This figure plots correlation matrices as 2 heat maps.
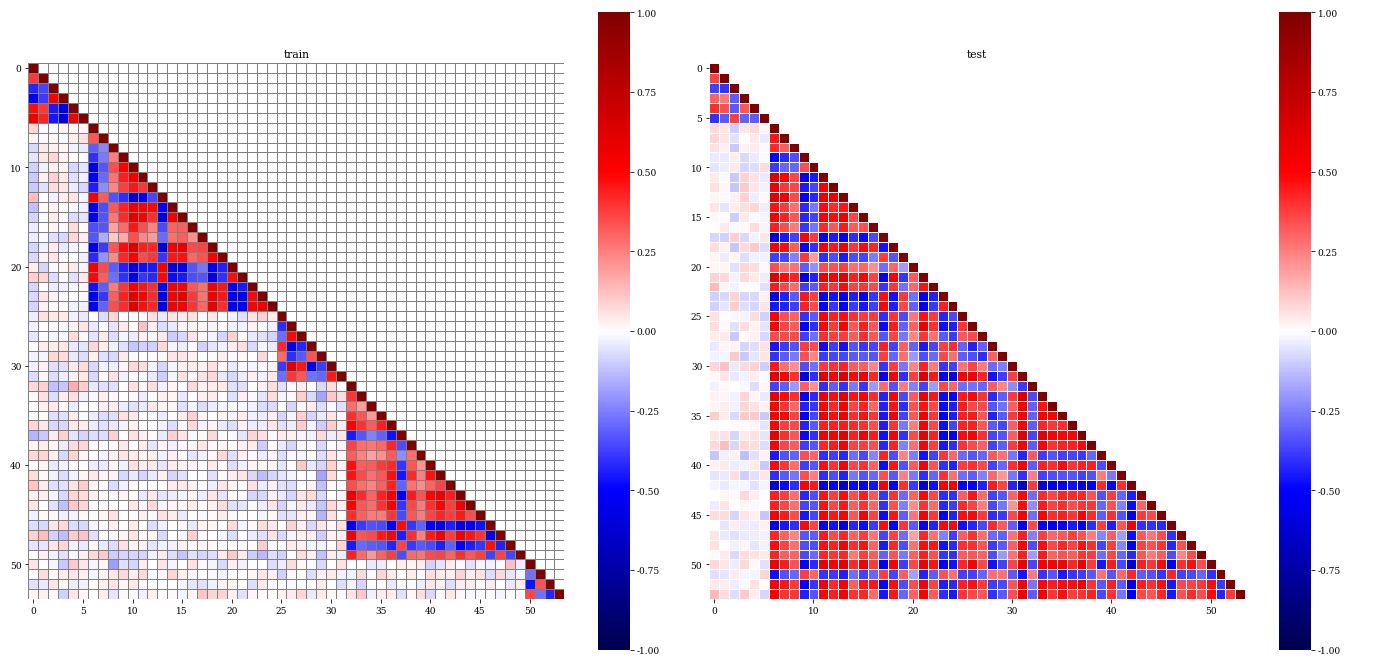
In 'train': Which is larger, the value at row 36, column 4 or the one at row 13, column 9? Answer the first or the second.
the first
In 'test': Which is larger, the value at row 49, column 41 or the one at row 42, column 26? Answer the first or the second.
the first
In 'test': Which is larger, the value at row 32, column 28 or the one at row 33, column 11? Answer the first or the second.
the second
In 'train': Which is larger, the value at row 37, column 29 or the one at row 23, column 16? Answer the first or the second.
the second
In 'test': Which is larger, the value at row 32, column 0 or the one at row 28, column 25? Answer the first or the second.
the first
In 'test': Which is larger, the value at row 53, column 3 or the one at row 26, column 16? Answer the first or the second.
the second
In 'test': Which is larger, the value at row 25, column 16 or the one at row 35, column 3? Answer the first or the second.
the first
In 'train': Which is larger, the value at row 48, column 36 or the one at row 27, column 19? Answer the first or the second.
the second
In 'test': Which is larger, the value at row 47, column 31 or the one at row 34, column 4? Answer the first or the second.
the first
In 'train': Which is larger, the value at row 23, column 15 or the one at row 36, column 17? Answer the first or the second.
the first
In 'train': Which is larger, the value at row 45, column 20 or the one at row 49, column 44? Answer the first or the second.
the second
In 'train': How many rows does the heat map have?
54
